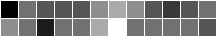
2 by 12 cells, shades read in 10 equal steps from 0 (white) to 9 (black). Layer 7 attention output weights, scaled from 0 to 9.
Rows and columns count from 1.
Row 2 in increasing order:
0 3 4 5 5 5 5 5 5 5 6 8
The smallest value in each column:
4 5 6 5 5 3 0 4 5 5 5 5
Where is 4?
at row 1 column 6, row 1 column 8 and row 2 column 1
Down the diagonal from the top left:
9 5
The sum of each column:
13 10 14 11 11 7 3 9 11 12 11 11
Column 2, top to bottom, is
5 5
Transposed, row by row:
9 4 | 5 5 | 6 8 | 6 5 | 6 5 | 4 3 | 3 0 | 4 5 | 6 5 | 7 5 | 6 5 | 5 6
